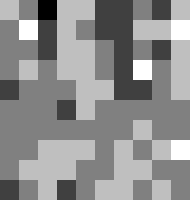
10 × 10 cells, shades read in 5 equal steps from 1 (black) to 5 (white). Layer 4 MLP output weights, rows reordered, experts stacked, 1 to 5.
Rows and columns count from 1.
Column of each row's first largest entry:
1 2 4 8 5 5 8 10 2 3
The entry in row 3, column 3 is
2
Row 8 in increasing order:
3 3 3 3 4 4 4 4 4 5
